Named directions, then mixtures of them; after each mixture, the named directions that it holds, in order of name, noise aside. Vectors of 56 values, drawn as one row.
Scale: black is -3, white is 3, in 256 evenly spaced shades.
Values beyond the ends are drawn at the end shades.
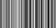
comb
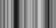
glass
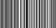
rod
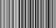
comb, rod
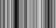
glass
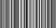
comb, glass, rod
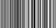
comb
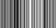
comb, glass, rod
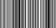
glass, rod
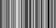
comb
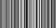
comb, glass, rod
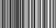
comb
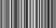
comb, glass, rod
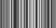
comb, glass, rod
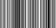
glass, rod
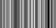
comb, glass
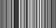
glass, rod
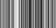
comb, glass, rod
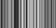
glass, rod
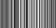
glass, rod
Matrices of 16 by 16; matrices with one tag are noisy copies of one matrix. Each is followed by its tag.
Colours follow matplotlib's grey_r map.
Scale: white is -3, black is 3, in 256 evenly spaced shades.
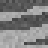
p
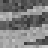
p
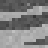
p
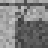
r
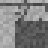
r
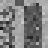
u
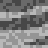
p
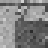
r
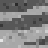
p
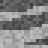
p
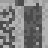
u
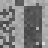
u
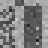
u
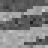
p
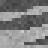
p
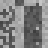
u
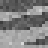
p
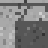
r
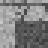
r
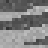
p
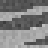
p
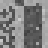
u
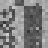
u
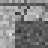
r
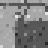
r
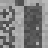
u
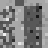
u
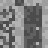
u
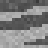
p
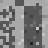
u
